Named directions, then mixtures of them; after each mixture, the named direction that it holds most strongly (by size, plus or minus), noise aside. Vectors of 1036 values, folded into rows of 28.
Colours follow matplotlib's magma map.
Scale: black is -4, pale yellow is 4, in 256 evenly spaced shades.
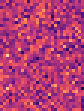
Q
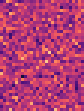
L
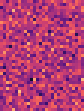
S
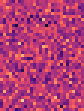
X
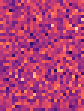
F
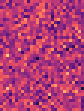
Q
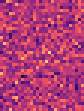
L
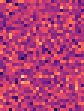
L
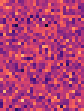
X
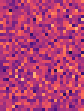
F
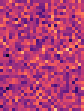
Q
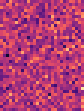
Q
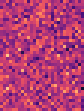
Q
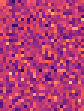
X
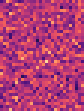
L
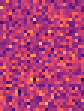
S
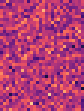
Q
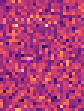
X
